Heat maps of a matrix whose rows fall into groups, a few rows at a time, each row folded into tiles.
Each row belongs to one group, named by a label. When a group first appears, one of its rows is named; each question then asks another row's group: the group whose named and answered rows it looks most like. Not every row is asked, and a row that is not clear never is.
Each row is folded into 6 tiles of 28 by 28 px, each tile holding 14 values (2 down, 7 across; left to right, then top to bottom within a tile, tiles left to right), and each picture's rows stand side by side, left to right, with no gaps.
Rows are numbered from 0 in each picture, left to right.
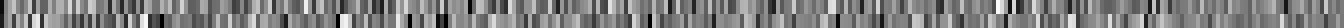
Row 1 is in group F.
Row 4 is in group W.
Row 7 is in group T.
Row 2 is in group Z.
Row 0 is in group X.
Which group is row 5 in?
W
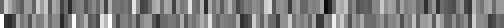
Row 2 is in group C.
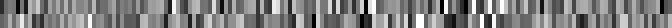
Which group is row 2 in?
F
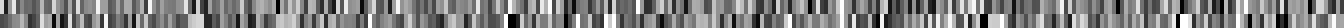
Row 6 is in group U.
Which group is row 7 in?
Z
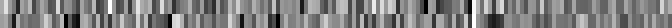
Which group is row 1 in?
Z
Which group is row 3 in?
W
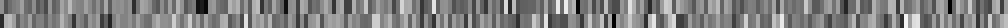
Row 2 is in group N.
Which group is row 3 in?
U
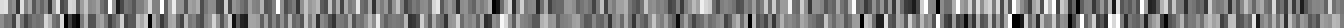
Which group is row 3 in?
N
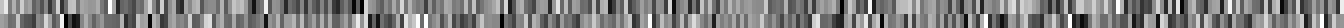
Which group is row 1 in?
N
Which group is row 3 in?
F
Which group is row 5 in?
X
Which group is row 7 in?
F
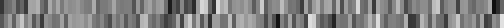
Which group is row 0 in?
X
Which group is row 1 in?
X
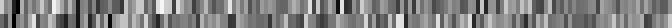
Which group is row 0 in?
U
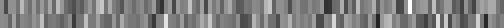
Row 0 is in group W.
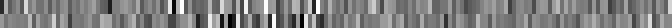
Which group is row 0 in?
T
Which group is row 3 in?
F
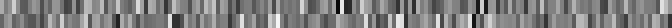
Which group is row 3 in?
W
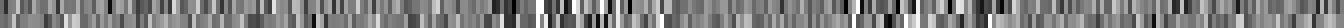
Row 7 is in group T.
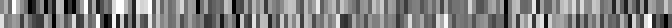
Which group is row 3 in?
X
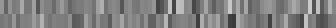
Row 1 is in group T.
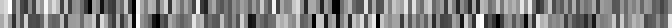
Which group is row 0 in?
C
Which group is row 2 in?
X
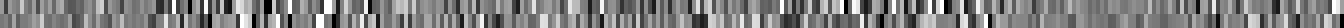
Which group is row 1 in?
W
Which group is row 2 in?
X
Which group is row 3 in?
N
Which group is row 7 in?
W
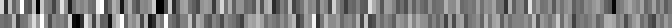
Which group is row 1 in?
F
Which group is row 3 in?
T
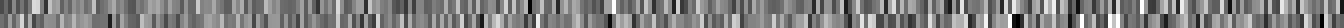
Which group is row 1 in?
N
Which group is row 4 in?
T
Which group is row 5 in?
F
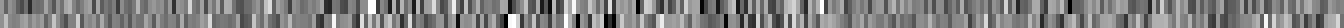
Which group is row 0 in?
C
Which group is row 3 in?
Z
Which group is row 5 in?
F
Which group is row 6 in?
T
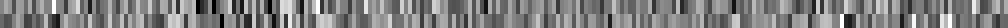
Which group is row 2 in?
N
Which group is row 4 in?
T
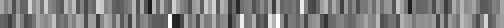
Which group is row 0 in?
N
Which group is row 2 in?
U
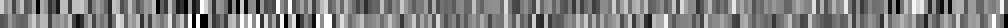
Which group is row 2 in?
C
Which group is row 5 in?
W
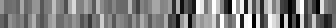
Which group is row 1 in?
N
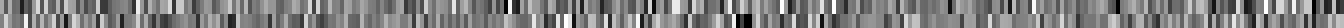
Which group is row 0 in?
C
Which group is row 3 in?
T
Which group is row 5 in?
U
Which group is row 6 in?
T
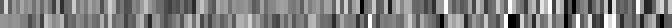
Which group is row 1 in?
X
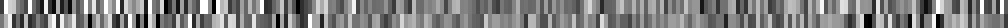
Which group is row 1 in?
X
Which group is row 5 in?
N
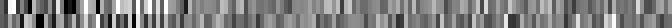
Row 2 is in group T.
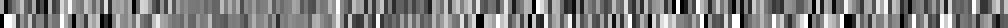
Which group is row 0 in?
Z
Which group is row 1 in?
U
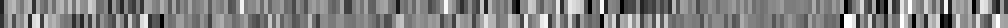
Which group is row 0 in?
X
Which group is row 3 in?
N
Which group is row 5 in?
Z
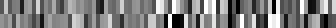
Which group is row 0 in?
W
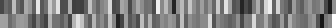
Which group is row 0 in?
W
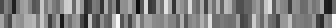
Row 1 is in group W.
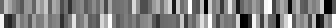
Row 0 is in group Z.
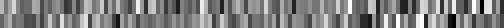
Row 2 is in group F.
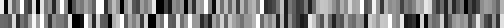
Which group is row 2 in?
X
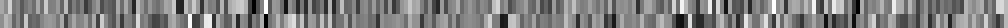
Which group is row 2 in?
W
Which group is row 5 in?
U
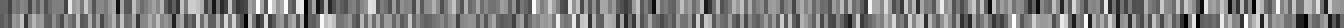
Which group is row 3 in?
N
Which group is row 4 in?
X
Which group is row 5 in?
N
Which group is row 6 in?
C
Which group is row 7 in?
N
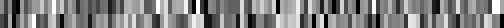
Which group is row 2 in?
W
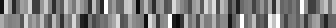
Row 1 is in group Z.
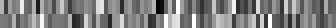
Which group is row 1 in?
C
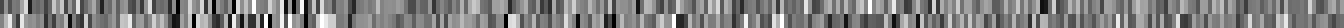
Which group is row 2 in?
U
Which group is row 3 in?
Z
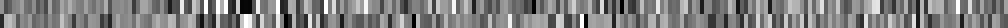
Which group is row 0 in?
Z
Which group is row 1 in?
W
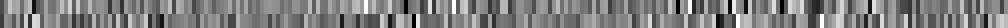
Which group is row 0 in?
X
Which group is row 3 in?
F
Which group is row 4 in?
U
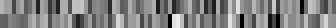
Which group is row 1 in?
Z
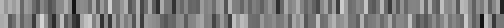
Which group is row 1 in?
U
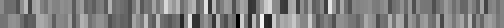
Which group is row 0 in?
F
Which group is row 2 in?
T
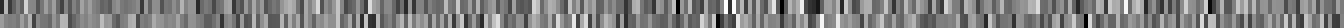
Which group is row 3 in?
N
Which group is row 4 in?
U
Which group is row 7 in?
X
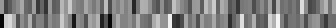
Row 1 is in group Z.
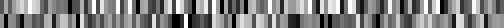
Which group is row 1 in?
N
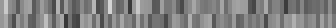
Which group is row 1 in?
N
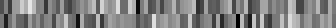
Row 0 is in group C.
